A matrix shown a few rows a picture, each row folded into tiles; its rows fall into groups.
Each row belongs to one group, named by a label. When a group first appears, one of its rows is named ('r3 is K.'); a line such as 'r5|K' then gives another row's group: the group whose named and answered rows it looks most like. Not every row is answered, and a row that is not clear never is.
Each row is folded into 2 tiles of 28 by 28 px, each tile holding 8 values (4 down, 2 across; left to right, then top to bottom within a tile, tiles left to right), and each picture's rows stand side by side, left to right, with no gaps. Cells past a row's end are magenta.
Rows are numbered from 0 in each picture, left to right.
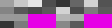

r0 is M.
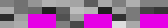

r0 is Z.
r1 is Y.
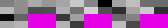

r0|Z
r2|Y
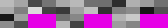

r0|Y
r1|Y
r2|M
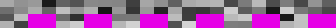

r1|Z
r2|Z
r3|M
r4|M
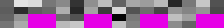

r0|M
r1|Z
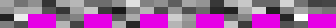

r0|Y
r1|Y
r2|Y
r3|M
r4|Y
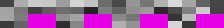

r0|M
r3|Y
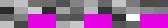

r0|Y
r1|Z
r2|Y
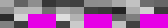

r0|Y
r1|M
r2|Y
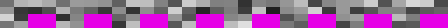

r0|M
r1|Z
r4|Z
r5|Y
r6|M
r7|M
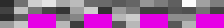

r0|Z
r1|Y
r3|M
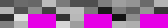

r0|Z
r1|Z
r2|Z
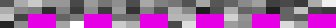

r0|M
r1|Z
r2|Z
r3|M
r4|M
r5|Z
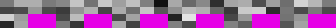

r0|M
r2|Y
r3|Y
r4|Y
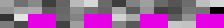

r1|M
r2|M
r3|Z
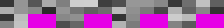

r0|Z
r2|Z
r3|M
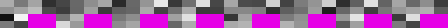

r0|Y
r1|Z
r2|Z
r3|M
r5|Z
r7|Y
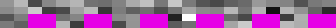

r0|Y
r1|Y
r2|M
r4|Z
